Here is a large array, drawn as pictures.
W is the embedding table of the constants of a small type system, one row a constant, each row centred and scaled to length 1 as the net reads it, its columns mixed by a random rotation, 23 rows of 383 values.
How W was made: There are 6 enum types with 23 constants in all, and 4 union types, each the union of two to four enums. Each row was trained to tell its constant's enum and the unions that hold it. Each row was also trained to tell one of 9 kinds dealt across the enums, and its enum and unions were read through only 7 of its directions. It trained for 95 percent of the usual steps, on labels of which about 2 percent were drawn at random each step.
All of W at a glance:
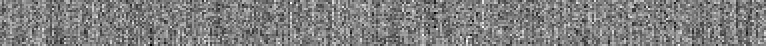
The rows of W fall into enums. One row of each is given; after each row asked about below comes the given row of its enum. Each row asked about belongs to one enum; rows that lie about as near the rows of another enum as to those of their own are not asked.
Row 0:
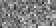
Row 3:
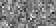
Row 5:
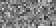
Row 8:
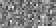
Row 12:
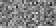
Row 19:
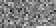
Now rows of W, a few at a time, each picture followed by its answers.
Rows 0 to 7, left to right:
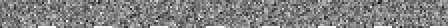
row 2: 5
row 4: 12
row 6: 0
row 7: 0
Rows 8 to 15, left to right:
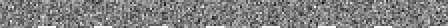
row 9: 0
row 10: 19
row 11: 5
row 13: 0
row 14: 3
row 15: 3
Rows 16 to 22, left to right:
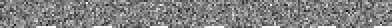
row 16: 3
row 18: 3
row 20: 19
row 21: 19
